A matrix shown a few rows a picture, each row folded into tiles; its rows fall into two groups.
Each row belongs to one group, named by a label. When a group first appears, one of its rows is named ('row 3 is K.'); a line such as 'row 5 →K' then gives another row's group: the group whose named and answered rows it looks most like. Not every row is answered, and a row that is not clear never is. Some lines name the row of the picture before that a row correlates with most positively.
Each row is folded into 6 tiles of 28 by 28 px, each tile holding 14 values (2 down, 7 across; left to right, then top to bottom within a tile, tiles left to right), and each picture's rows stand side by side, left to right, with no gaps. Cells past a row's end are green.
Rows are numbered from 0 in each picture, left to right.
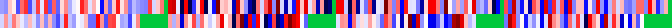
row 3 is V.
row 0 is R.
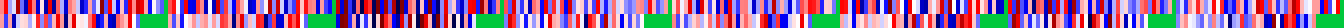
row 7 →R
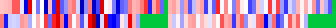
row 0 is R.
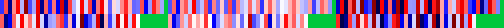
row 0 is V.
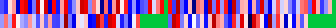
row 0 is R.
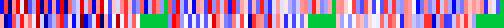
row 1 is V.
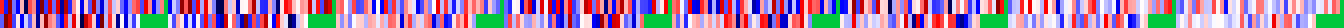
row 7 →R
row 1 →R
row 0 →V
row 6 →R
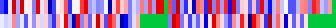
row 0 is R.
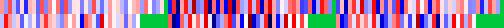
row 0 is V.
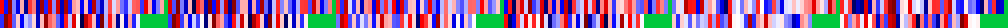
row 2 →V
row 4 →R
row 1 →V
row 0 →V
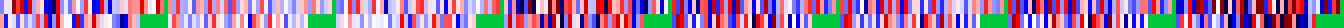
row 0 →R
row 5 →V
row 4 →V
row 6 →V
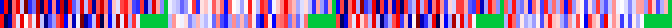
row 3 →V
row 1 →R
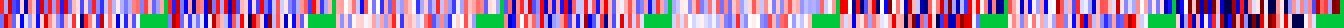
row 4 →R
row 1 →V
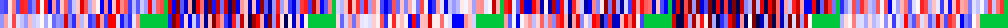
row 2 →R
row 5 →R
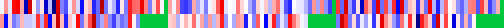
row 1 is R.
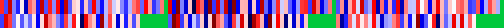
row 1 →V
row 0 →V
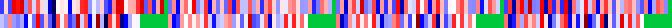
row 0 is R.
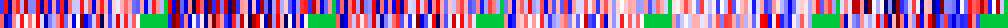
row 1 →V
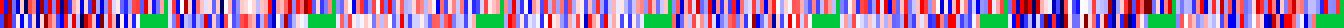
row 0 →V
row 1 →R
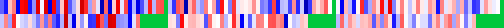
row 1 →R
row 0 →R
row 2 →R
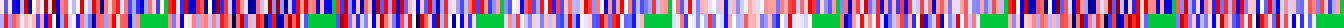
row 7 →V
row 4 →R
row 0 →R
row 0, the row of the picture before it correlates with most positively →2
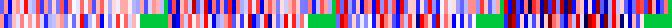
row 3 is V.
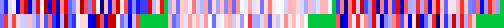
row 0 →R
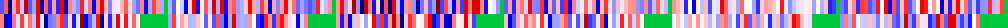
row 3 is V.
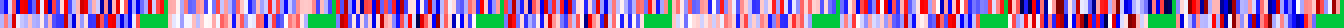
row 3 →V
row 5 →R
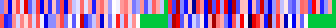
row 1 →V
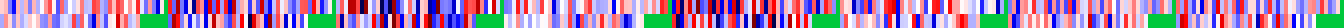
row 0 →R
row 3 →R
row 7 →V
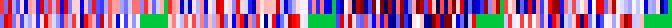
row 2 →R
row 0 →V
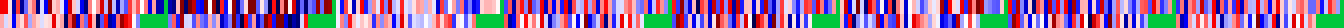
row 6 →V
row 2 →R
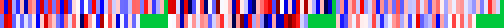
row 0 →V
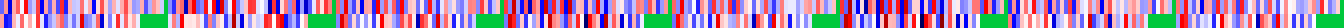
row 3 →V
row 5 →V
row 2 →V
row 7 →V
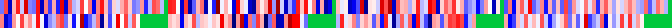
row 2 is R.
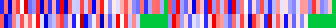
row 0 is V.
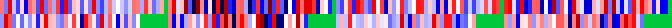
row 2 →R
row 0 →V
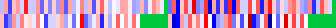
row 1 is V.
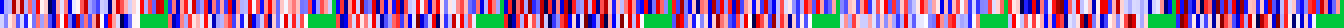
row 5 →R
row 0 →R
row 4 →V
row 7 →V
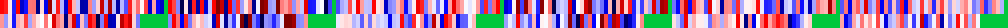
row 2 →R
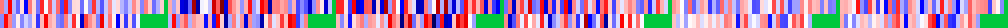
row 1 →R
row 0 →V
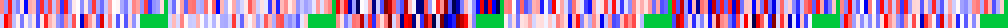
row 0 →V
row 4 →V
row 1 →R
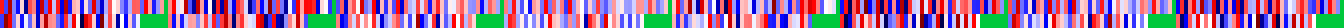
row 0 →V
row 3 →V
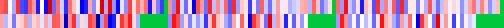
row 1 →V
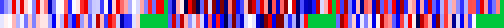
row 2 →V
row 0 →R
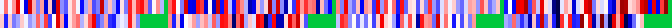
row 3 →R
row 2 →V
